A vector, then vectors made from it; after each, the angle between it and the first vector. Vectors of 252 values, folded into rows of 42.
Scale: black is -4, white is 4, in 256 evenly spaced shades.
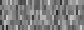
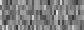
nearly opposite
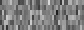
nearly parallel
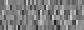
partly aligned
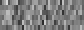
partly aligned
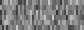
nearly parallel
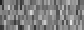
partly aligned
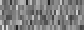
nearly opposite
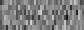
partly aligned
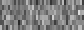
partly aligned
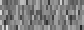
nearly opposite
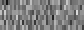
partly opposed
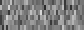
partly aligned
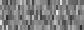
nearly opposite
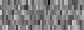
partly opposed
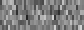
partly aligned
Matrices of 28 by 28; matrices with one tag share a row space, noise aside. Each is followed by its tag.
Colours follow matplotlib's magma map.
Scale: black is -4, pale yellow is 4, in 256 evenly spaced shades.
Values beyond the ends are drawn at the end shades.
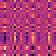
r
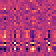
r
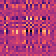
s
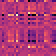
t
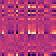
t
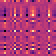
r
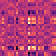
t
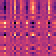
r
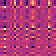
r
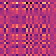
s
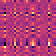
r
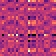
t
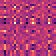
r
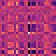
t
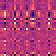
r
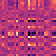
t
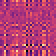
s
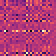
s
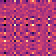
r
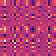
r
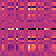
t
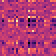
t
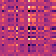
t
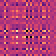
s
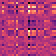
t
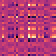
t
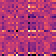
t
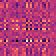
s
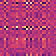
s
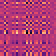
s
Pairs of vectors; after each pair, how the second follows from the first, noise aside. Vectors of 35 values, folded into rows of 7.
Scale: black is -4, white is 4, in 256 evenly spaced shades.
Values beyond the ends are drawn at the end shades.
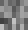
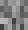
negated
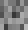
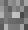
negated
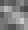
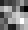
scaled up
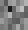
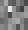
negated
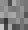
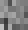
copied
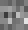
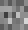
copied
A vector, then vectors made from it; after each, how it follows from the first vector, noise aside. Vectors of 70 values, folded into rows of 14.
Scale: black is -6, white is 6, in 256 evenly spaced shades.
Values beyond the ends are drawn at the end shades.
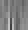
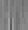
shrunk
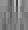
reversed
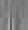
shrunk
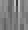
reversed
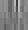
reversed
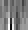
scaled up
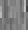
wrapped around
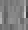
wrapped around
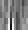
scaled up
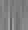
shrunk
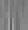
shrunk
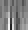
scaled up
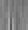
shrunk
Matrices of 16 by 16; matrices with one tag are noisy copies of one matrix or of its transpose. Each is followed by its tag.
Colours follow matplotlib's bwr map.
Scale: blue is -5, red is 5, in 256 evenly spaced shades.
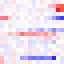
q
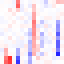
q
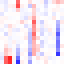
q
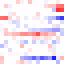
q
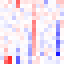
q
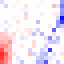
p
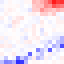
p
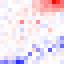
p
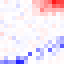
p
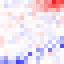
p
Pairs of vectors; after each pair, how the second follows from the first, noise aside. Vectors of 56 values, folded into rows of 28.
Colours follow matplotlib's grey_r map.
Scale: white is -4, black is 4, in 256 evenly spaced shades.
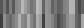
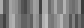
reversed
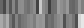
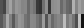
sign-scrambled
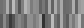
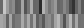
reversed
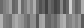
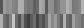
reversed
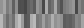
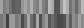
reversed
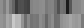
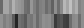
reversed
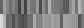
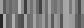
sign-scrambled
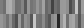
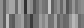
reversed
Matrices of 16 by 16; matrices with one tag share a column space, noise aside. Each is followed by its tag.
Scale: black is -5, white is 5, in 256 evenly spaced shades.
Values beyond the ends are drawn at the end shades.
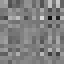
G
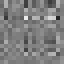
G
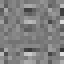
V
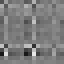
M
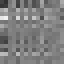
G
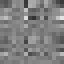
G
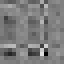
M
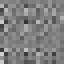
V
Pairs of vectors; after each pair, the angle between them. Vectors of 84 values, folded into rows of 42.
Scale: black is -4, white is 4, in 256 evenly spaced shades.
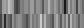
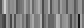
partly aligned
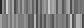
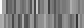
partly opposed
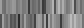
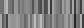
orthogonal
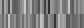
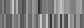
orthogonal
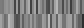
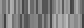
partly aligned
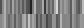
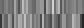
orthogonal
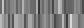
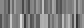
orthogonal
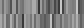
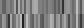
partly aligned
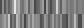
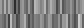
nearly opposite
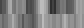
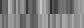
nearly parallel
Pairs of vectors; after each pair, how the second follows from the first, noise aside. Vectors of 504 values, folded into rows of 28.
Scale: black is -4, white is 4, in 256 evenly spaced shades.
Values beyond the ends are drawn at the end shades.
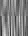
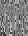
sign-scrambled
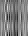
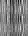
reversed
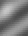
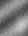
reversed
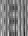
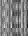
wrapped around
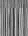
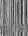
wrapped around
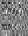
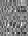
reversed
